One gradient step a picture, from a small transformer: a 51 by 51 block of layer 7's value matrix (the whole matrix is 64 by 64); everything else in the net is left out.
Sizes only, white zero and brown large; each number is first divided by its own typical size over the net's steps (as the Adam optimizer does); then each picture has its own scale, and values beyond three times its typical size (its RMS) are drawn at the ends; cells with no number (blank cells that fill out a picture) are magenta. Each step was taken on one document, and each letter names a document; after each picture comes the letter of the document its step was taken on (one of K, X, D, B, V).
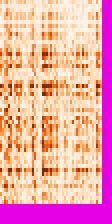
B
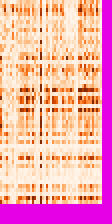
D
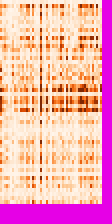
D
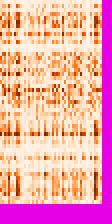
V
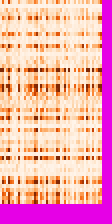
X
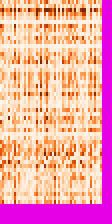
V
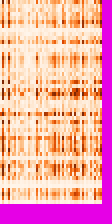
V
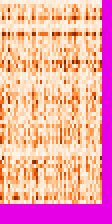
V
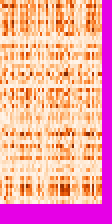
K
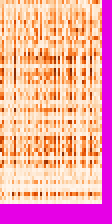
V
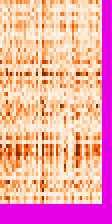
B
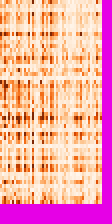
B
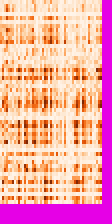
B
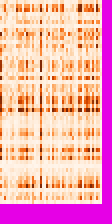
D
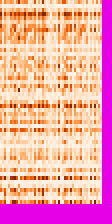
K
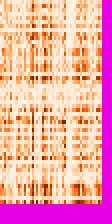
B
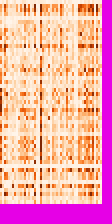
D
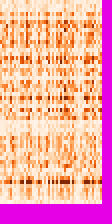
K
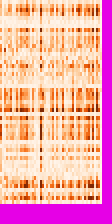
D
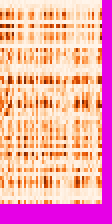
B
